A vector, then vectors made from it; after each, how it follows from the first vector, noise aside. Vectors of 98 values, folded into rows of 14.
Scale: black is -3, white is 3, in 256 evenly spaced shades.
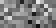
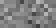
shrunk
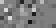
partly zeroed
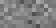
shrunk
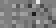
partly zeroed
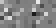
partly zeroed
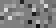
partly zeroed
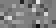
partly zeroed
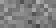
shrunk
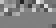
partly zeroed
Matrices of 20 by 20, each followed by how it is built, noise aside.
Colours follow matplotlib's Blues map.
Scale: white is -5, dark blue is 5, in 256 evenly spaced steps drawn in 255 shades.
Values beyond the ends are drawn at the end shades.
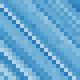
Toeplitz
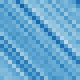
Toeplitz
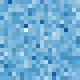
noise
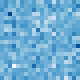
noise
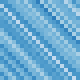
Toeplitz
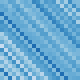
Toeplitz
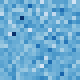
noise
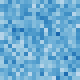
noise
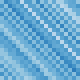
Toeplitz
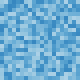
noise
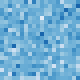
noise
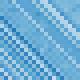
Toeplitz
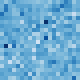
noise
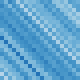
Toeplitz
